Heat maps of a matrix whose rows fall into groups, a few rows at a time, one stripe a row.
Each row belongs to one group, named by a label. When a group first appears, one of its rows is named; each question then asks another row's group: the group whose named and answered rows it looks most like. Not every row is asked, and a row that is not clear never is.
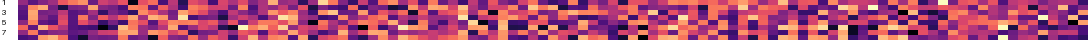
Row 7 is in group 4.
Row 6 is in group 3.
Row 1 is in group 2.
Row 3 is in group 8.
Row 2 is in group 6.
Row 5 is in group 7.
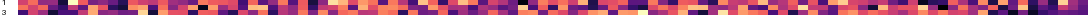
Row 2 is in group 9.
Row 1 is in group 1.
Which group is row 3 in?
6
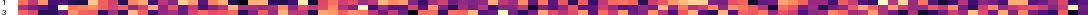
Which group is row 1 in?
9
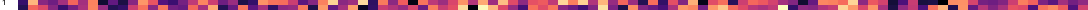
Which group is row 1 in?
8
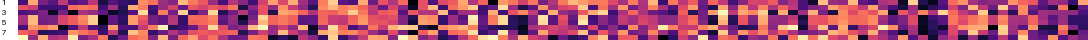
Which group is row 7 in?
1
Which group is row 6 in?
3
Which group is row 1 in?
8
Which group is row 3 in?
6
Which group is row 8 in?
9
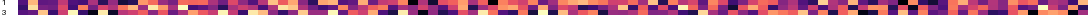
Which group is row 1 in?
8
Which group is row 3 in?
9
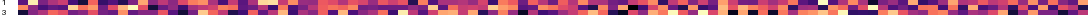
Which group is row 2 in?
1
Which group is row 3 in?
3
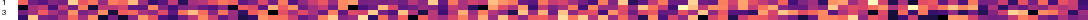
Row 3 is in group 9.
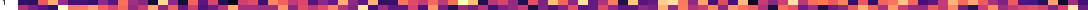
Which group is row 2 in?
2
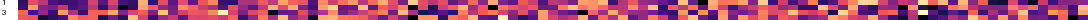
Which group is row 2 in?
8
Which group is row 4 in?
1
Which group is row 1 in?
6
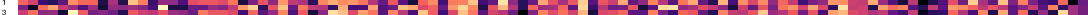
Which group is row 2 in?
3
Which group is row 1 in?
1
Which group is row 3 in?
1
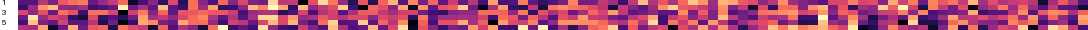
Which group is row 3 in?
9
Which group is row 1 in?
2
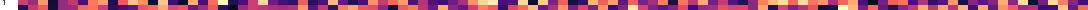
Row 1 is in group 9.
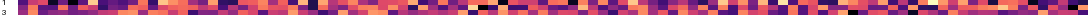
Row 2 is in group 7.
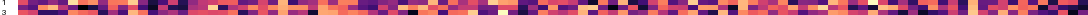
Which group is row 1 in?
1
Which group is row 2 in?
3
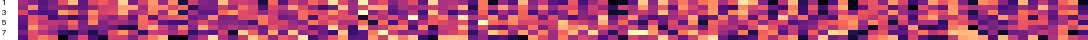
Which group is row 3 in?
2
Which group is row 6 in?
8
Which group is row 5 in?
8
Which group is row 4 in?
6
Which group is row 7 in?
4
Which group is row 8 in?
3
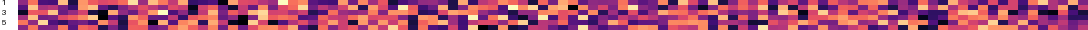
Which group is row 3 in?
3
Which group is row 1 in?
4
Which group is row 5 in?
9
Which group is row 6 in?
7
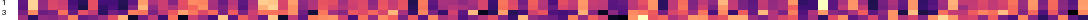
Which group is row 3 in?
7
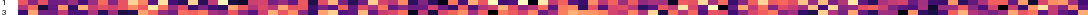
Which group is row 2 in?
4
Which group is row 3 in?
8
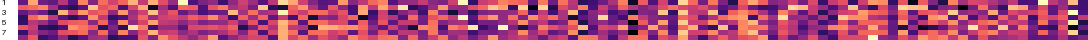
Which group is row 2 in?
9
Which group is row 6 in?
1
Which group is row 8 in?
6
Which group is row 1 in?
4
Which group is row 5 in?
2
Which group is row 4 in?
6
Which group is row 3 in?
2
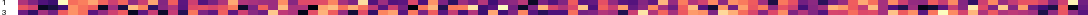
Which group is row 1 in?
2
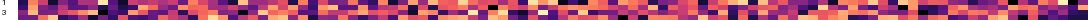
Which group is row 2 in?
8
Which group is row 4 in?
3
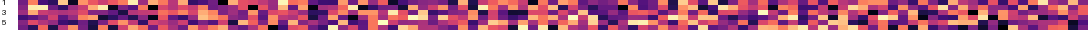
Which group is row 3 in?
7
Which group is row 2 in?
6
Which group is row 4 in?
3
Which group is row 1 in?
4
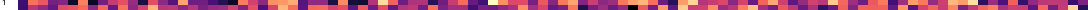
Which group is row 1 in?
4
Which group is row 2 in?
2
